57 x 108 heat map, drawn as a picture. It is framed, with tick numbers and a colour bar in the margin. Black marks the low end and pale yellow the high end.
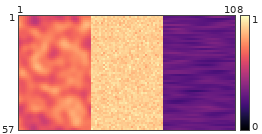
It is made of 1 by 3 panels. Panel 1,1: high, blotchy. Panel 1,2: very high, fine-grained, faint in contrast. Panel 1,3: low, streaked across, faint in contrast.
